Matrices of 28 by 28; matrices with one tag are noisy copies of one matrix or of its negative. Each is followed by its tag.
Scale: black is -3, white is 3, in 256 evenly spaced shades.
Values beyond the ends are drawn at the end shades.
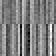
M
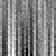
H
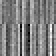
M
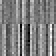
M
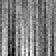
H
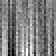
H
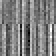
M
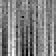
H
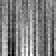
H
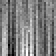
H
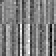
M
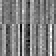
M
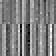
M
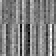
M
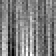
H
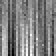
H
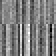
M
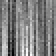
H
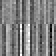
M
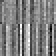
M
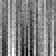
H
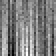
H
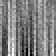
H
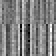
M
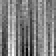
H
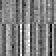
M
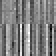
M
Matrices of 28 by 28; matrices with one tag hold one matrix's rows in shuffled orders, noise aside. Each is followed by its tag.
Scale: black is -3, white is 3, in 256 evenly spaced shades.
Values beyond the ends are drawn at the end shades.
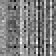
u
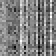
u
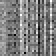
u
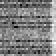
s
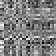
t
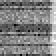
s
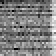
s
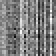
u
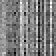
u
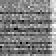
s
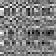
t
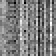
u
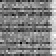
s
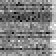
s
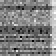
s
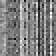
u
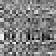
t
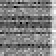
s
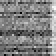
s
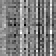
u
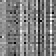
u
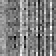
u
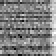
s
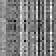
u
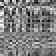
t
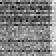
s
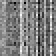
u
